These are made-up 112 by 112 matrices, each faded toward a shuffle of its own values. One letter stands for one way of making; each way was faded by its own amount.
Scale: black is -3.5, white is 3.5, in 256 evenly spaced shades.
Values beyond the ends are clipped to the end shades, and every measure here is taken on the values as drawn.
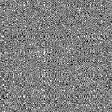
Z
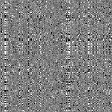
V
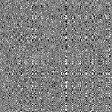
V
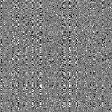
V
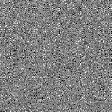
Z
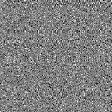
Z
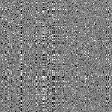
V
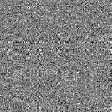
Z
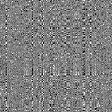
V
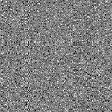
Z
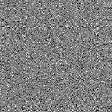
Z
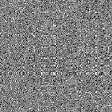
Z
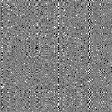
V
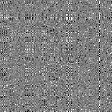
V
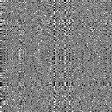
V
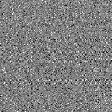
Z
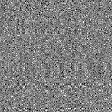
Z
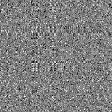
Z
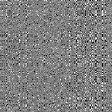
V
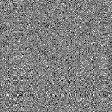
Z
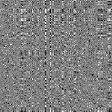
V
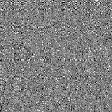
Z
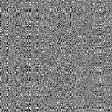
V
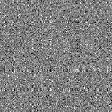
Z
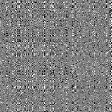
V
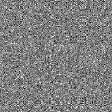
Z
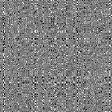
V
